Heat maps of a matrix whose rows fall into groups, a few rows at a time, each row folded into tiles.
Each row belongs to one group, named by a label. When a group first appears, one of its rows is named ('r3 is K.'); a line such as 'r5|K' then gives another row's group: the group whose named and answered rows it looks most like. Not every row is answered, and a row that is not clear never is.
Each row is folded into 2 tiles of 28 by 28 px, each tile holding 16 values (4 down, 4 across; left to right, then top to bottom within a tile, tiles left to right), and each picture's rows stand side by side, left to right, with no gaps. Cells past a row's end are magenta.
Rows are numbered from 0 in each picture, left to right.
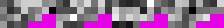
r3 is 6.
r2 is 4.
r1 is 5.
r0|5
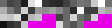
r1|5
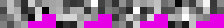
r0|6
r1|4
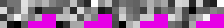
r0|5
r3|6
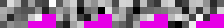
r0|6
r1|6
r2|6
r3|4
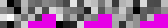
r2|6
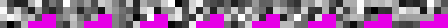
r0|4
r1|6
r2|6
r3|4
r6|5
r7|4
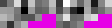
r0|6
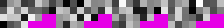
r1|4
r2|6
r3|6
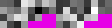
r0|5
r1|4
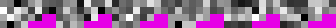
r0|4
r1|6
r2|5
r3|4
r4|4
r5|4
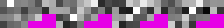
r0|6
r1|5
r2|5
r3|5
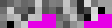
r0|4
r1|6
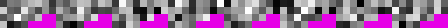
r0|5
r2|6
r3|6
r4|5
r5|5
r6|4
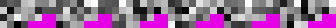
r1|4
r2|6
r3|5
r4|5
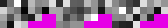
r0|6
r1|6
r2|4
